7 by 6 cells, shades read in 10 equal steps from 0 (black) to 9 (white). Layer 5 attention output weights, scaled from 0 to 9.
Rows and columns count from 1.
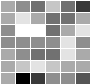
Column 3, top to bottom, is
4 6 9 5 4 8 2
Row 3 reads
5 9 9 4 6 8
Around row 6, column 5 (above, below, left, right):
8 5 7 6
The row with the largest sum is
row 3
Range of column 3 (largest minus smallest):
7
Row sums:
28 34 41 33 33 40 21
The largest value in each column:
6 9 9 7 8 8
